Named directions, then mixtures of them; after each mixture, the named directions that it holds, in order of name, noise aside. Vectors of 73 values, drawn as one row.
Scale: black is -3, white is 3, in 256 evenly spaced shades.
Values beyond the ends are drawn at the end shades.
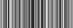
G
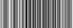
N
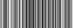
G, N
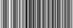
G, N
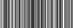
G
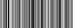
G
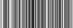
G, N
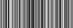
G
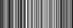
N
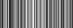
G, N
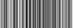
N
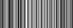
N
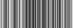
G, N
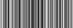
G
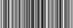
G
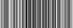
N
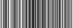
G, N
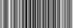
N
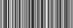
G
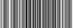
N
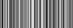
G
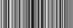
G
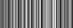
G, N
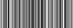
G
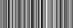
G, N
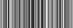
G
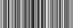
G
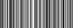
G
